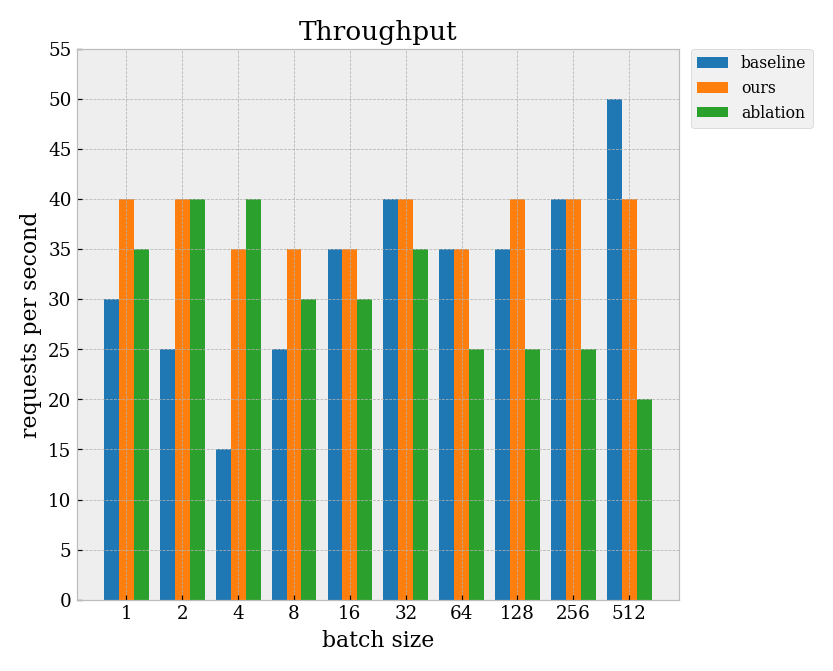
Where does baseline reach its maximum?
512
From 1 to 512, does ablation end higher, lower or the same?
lower
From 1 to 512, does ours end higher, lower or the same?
the same
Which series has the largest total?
ours
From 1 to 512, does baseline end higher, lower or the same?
higher
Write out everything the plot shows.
Title: Throughput
x-axis: batch size, ticks 1 2 4 8 16 32 64 128 256 512
y-axis: requests per second, ticks 0 5 10 15 20 25 30 35 40 45 50 55
Legend: baseline, ours, ablation
Values:
baseline: 30 25 15 25 35 40 35 35 40 50
ours: 40 40 35 35 35 40 35 40 40 40
ablation: 35 40 40 30 30 35 25 25 25 20
